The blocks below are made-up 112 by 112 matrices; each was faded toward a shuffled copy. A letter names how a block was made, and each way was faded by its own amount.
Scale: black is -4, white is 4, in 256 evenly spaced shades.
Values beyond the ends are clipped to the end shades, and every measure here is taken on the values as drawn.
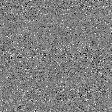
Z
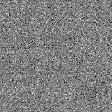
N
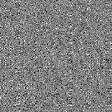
N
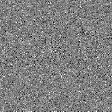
N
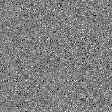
N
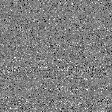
Z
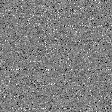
Z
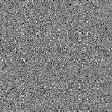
N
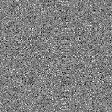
N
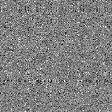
N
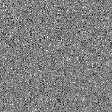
N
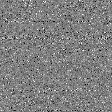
Z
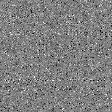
Z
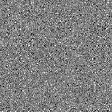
N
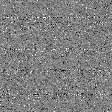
Z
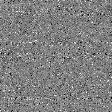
Z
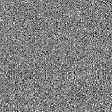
N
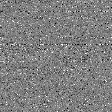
Z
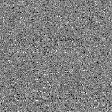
N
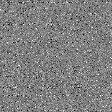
Z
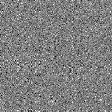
N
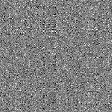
N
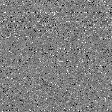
Z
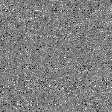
Z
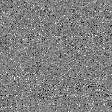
Z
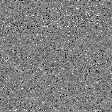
Z
